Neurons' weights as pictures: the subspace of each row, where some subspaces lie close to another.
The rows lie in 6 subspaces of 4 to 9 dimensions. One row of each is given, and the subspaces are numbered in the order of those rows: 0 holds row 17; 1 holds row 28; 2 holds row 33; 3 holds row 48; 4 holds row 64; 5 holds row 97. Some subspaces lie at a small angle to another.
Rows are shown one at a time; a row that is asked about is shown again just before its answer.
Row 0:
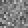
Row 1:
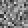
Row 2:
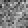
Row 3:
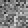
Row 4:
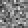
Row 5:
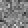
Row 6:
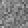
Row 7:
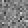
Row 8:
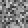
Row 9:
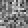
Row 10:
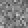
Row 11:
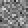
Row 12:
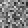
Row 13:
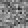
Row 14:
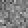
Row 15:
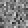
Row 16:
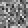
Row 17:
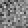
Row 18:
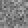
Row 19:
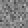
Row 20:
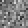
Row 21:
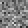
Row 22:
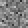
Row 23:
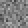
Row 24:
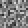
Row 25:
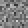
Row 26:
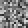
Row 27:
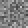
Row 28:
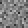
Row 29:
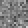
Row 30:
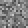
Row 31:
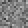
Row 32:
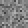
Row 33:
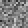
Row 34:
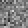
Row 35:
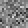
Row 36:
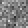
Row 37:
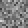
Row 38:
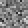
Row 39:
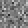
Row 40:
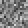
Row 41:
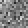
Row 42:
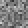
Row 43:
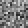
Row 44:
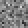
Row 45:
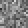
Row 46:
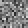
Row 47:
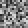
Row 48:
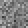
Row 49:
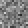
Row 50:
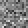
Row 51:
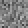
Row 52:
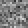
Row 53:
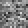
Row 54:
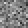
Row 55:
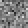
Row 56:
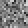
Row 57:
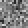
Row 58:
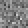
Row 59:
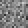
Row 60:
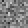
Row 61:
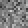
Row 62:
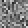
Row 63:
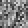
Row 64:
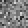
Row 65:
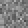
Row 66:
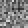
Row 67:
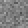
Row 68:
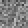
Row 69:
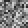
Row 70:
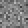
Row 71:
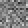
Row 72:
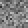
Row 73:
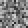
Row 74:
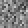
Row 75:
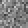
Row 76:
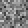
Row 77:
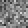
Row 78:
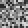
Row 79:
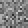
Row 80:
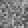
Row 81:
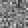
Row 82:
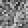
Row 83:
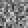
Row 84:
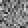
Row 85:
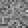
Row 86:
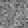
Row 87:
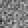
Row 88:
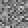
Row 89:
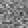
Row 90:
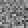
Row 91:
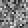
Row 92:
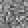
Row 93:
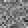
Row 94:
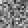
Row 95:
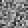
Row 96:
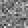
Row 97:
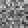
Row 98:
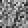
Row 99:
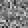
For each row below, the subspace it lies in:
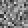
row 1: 1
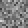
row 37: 2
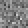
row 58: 3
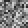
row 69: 3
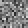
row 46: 1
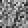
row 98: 4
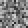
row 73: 0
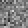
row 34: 2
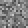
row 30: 3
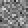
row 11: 3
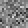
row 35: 2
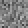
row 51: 3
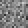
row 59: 5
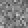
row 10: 5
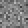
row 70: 0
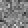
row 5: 3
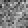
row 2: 5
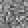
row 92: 1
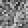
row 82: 4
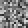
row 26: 0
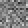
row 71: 5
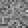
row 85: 0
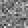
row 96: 3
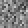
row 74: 5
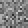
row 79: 1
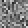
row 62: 3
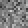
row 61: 5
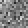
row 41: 4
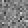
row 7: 2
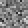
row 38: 1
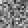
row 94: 5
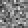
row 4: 5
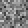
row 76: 0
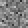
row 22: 1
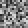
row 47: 1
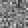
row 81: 0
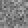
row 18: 0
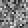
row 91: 0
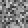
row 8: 1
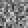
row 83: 5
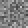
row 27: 0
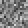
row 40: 1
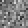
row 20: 4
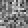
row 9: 0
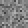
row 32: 3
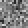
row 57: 4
